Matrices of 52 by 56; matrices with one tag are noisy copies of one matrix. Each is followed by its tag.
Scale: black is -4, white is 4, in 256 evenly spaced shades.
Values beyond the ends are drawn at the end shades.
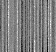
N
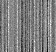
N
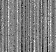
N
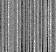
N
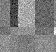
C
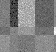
C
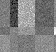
C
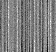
N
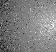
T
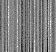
N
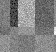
C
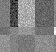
C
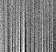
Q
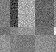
C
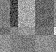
C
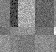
C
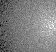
T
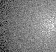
T
